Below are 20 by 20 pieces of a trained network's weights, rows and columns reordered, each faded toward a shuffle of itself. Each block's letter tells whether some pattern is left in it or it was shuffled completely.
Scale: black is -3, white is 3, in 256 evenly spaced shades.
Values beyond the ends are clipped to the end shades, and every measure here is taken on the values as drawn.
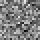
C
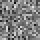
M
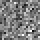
C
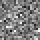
C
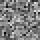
M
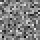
C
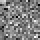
C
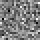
C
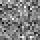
C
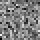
C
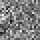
M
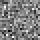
C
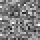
M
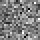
C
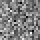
C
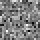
C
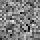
M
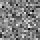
C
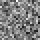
C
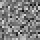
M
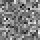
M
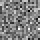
M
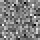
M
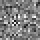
M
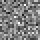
C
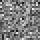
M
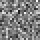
M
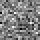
M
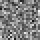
C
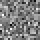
C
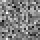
C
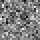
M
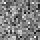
C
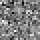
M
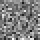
M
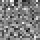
M
